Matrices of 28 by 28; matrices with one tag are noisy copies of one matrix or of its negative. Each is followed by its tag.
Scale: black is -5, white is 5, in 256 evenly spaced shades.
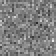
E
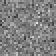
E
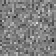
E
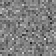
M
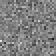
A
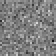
E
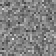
M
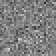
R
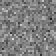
M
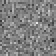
E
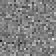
A
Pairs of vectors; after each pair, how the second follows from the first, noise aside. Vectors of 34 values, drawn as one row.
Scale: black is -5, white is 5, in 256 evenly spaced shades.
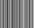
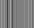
partly zeroed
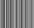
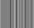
partly zeroed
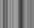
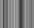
copied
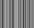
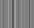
partly zeroed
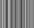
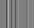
partly zeroed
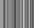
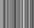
copied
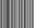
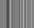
partly zeroed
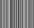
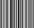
scaled up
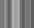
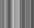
copied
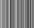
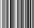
scaled up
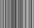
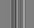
partly zeroed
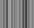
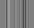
partly zeroed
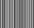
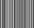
copied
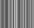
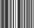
scaled up
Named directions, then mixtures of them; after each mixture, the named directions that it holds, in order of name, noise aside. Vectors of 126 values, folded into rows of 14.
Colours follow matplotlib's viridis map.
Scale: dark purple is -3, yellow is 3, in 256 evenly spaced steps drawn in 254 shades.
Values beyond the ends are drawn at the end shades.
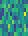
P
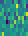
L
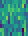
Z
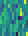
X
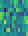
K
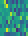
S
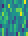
X, Z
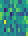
K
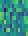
K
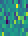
L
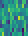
L, Z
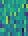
L, Z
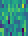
Z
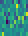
L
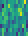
X, Z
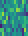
K, Z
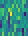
P, Z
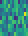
L, P
